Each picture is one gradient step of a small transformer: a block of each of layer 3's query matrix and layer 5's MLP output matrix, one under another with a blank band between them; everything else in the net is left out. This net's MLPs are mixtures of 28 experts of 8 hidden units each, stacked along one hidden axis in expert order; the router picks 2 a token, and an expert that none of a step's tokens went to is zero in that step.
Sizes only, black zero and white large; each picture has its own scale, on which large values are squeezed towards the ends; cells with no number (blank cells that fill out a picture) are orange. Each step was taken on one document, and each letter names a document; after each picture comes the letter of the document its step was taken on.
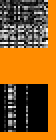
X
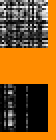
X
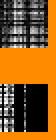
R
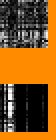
X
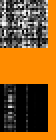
X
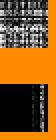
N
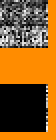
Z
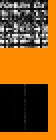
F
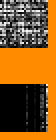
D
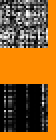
D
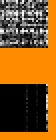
Z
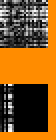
X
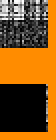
Z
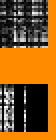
R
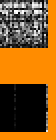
Z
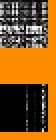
N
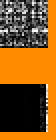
Z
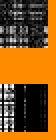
R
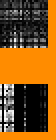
R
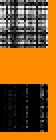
D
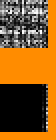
Z
